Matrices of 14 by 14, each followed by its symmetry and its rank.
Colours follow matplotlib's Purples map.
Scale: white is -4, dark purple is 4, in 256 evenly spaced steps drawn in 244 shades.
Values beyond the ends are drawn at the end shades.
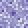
symmetric, full rank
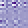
neither, rank two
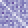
symmetric, full rank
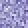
neither, full rank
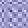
symmetric, rank two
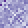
symmetric, full rank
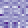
neither, rank two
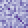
symmetric, full rank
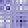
symmetric, rank two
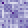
symmetric, rank three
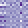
neither, rank two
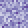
neither, full rank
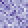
symmetric, full rank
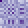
symmetric, rank three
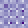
symmetric, rank two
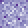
symmetric, full rank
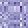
neither, rank two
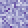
neither, full rank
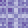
symmetric, rank two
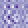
neither, rank two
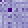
symmetric, rank three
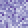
neither, full rank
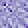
symmetric, rank three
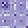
symmetric, rank two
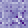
symmetric, rank three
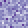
neither, full rank
